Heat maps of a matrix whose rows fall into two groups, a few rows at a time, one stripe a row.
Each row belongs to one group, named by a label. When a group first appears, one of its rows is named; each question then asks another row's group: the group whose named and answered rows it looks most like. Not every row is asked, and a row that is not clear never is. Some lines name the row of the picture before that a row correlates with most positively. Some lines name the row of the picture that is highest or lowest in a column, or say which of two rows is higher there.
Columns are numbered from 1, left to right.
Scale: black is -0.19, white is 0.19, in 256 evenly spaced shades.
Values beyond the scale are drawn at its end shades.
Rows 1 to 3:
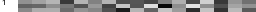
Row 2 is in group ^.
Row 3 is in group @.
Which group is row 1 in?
@
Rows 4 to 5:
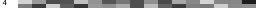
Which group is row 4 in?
@
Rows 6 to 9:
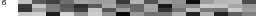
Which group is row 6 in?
@
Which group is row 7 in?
^
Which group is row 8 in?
^
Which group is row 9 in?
@
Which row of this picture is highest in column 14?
7
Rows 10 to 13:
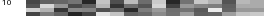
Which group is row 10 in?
^
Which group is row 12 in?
@
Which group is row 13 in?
^
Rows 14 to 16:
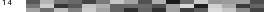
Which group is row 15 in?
@
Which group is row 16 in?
@
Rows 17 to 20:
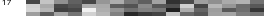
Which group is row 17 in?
^
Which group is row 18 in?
@
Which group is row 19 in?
@
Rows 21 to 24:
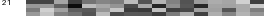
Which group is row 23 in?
^
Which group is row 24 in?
@
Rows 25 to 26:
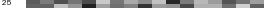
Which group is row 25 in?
^
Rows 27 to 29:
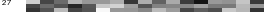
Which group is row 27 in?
@
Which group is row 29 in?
^
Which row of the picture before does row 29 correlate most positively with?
26
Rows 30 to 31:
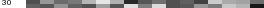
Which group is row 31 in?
^
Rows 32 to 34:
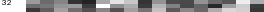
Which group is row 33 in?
^
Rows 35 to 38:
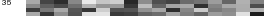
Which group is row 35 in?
@
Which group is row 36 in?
@
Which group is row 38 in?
@
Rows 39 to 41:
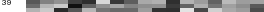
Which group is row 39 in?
^
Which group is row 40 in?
^
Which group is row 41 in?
@
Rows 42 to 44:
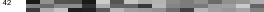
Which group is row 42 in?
^
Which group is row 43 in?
^
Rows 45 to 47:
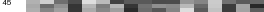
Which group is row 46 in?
@
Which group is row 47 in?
@
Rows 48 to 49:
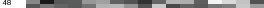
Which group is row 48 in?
@
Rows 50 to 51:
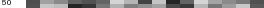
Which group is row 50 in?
^
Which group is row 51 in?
^
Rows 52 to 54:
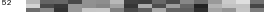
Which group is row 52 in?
@
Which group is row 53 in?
@
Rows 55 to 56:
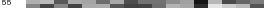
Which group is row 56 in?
@
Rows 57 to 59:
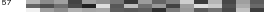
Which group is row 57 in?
@
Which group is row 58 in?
^
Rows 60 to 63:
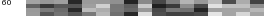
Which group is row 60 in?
@
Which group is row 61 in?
@
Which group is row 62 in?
@
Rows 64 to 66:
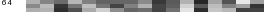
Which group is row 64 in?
@
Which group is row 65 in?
@
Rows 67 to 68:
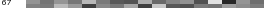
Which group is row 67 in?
@
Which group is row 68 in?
^
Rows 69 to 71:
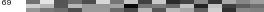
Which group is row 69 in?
^
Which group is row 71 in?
@
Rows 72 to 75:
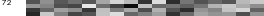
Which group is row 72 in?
^
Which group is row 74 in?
^
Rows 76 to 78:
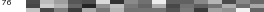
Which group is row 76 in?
^
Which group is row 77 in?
^
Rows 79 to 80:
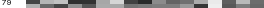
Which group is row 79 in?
^
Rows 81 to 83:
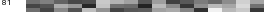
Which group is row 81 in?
^
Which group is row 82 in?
^
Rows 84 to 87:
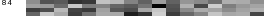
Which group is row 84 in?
^
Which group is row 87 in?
^
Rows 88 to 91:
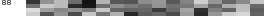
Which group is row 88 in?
^
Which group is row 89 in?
^
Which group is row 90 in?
@
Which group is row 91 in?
@
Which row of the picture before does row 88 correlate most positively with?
86
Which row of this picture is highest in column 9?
88
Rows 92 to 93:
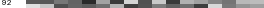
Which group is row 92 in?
^
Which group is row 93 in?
@
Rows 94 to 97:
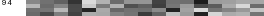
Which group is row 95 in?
@
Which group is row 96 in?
^
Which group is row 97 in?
@
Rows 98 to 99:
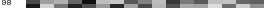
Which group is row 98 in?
^
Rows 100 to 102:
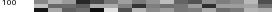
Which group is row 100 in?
^
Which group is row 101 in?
@
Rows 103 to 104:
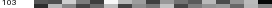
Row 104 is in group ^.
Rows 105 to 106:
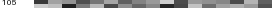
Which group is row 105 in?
^
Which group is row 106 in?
@
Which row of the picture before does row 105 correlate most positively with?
104
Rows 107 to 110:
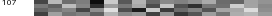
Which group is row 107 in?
^
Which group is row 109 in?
@
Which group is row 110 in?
^
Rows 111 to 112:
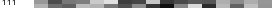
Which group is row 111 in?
@
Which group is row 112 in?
@
